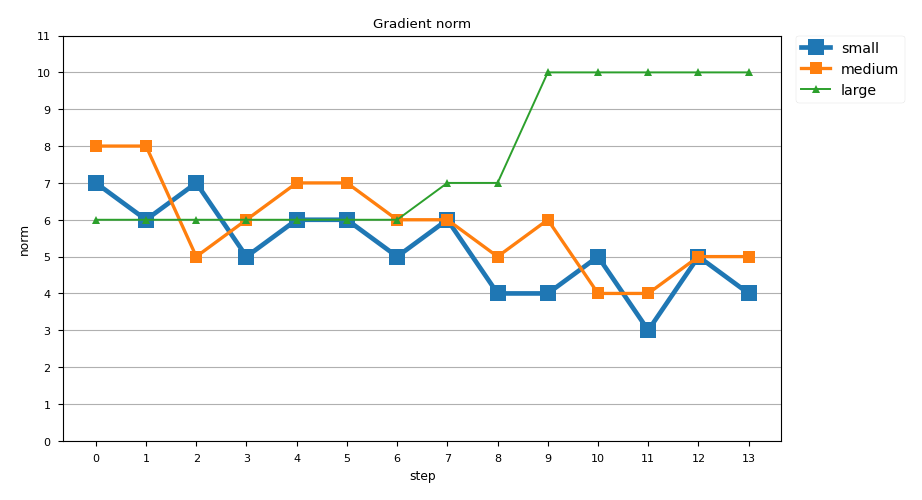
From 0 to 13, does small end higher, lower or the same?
lower
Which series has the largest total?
large
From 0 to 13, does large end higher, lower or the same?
higher
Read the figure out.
Title: Gradient norm
x-axis: step, ticks 0 1 2 3 4 5 6 7 8 9 10 11 12 13
y-axis: norm, ticks 0 1 2 3 4 5 6 7 8 9 10 11
Legend: small, medium, large
Values:
small: 7 6 7 5 6 6 5 6 4 4 5 3 5 4
medium: 8 8 5 6 7 7 6 6 5 6 4 4 5 5
large: 6 6 6 6 6 6 6 7 7 10 10 10 10 10
